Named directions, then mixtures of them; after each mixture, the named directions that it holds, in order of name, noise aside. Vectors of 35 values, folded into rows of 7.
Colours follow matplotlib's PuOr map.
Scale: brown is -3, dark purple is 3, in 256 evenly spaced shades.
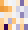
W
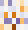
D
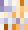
D, W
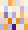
D, W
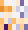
W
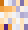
W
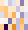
D, W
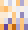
D, W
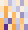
D, W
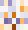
D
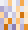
D, W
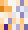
W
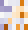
W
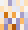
D, W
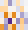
D, W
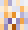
D, W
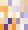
D, W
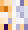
W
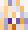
D, W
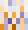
D, W
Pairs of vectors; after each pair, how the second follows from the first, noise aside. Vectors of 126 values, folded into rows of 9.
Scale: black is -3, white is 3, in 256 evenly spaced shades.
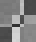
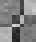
negated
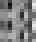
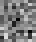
shuffled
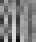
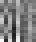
negated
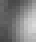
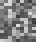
shuffled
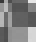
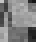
negated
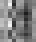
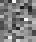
shuffled
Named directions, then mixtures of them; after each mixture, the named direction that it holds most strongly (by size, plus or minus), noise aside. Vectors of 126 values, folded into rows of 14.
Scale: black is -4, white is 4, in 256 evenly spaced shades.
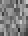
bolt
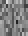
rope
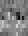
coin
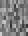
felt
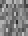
rope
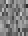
rope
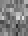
coin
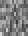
felt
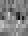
coin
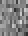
bolt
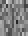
rope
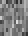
rope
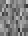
rope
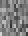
felt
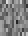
rope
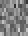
bolt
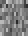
rope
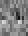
coin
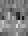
coin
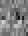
coin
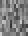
felt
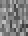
felt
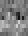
coin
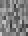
felt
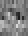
coin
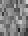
bolt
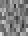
felt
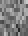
bolt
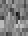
coin
